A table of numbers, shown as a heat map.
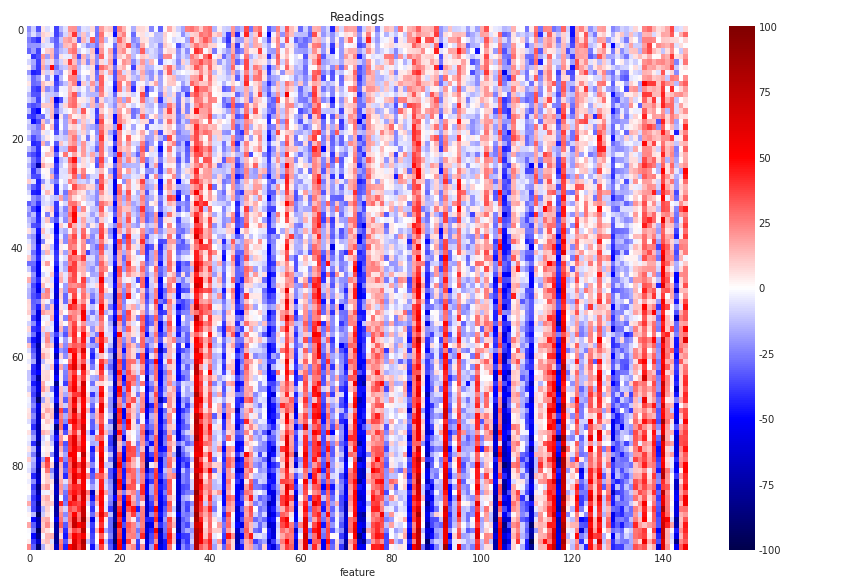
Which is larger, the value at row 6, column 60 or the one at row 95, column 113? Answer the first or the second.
the second
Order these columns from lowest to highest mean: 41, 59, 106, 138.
106, 59, 41, 138
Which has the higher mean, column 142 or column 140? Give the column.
140
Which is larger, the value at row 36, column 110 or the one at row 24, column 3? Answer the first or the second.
the second
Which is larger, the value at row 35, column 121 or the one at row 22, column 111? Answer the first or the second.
the first
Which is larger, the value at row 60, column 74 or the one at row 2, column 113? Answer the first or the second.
the second
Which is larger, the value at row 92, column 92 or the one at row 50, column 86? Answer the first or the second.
the first
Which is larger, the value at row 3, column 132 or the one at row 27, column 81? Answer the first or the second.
the first
